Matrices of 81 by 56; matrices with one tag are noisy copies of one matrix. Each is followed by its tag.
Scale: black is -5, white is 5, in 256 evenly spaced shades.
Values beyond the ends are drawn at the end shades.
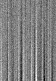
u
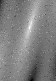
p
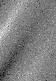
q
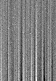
u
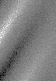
q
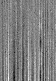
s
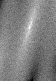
p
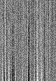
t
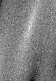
p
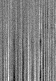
s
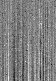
s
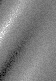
q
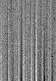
u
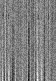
t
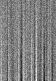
u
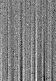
u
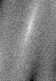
p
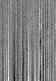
s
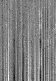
s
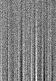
u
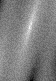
p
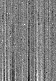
t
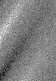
q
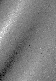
q
